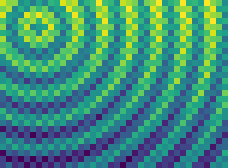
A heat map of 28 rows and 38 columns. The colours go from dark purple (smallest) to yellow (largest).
Slope: up to the top. Rings: centred on the top left. Odd rows or columns: none.
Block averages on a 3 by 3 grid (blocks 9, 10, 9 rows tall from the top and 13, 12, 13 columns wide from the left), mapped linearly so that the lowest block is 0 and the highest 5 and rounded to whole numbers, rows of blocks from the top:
545 / 233 / 001
